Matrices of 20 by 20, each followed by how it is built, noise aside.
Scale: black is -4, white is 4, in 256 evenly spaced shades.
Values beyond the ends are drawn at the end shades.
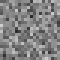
noise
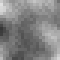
smooth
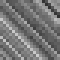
Toeplitz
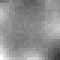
smooth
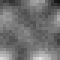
smooth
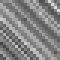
Toeplitz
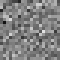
noise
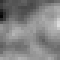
smooth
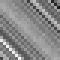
Toeplitz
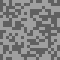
noise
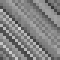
Toeplitz
